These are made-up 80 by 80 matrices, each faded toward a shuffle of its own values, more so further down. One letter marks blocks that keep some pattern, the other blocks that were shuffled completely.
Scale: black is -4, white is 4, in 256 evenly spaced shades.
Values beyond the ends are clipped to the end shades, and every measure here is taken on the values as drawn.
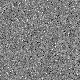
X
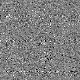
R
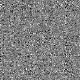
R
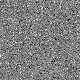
X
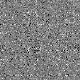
R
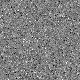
X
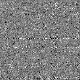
R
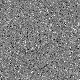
X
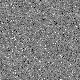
X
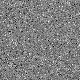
X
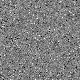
X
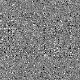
R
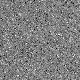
X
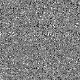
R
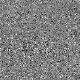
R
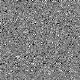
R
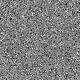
X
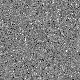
X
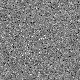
X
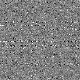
R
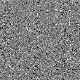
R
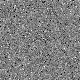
X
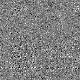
R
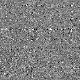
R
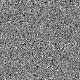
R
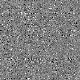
R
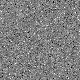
X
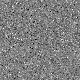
X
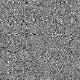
R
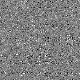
R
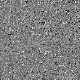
R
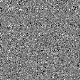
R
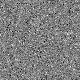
X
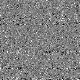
R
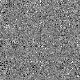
R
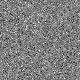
X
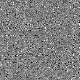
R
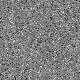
X
